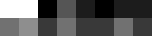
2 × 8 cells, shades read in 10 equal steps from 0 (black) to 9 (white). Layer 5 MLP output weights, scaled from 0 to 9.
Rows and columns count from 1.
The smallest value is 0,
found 2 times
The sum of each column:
13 14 2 7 3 2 5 3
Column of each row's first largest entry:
1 2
